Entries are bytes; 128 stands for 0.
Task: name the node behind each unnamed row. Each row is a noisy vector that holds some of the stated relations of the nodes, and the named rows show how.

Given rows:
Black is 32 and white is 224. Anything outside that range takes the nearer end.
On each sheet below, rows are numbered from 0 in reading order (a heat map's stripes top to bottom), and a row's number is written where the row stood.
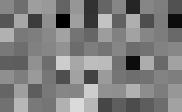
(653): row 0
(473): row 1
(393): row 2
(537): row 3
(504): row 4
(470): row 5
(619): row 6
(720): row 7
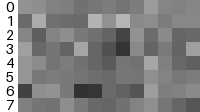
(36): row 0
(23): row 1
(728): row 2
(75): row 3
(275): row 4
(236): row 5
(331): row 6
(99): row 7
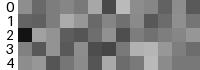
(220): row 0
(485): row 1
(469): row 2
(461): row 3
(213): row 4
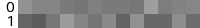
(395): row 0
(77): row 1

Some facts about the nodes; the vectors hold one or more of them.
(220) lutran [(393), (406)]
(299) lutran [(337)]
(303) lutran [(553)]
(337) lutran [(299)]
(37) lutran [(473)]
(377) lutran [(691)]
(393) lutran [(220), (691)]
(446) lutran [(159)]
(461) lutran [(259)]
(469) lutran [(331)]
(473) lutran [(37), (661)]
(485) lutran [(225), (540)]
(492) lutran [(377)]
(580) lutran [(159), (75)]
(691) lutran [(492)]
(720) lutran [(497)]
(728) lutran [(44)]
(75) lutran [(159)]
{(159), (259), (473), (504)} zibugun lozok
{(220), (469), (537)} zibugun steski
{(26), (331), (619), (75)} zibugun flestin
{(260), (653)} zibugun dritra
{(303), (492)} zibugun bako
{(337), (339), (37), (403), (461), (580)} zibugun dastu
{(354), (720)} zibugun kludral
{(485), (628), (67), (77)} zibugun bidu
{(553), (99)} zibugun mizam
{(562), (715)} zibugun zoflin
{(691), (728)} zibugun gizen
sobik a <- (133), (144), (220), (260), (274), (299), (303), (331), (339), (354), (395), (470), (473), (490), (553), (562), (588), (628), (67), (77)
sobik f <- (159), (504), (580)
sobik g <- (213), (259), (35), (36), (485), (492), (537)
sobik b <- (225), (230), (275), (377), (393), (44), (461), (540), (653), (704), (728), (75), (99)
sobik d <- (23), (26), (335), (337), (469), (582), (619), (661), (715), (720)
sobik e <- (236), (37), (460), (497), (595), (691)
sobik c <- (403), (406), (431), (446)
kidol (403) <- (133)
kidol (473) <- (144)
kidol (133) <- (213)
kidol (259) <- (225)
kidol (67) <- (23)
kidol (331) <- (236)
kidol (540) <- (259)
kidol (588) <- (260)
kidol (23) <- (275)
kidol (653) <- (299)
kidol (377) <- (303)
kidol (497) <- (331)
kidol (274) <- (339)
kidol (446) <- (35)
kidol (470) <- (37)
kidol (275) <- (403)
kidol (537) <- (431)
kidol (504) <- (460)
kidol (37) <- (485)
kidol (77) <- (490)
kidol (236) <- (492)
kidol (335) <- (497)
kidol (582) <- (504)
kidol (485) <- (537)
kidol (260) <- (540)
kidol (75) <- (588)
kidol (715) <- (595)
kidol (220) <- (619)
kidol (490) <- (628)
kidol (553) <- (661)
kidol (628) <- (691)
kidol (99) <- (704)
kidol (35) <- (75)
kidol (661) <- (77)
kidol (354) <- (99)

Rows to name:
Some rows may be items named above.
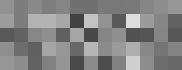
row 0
(588)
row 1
(225)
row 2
(67)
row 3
(492)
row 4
(704)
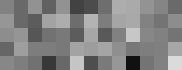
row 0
(461)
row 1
(492)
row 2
(213)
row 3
(26)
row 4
(446)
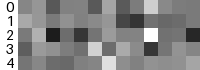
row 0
(213)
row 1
(497)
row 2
(144)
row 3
(715)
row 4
(431)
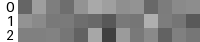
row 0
(337)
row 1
(275)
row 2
(354)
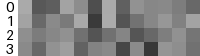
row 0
(691)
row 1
(460)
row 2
(37)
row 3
(260)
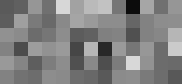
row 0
(504)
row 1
(337)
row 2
(35)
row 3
(303)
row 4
(704)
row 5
(99)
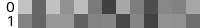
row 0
(377)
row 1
(260)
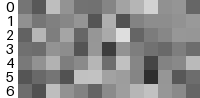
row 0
(259)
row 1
(339)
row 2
(661)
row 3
(553)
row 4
(582)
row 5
(159)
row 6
(259)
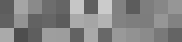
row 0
(335)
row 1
(403)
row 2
(691)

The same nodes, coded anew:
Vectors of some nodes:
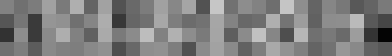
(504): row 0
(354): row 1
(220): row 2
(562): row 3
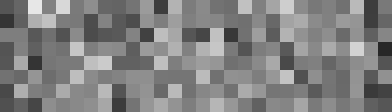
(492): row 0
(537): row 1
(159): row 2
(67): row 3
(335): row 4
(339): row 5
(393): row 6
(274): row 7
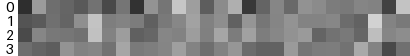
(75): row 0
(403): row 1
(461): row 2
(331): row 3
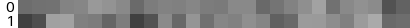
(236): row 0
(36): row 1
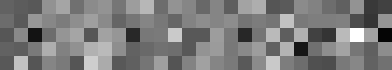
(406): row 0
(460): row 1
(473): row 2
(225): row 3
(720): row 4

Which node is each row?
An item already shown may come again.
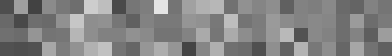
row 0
(582)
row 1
(37)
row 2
(339)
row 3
(553)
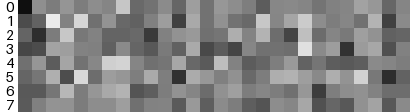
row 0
(728)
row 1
(492)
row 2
(259)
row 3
(213)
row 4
(661)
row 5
(691)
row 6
(540)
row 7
(704)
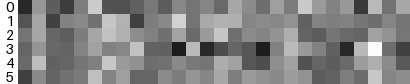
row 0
(580)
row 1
(582)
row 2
(337)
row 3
(144)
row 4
(23)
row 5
(461)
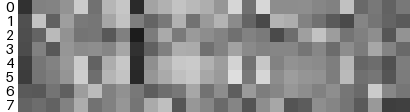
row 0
(377)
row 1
(469)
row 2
(35)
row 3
(653)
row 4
(377)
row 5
(377)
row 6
(403)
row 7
(406)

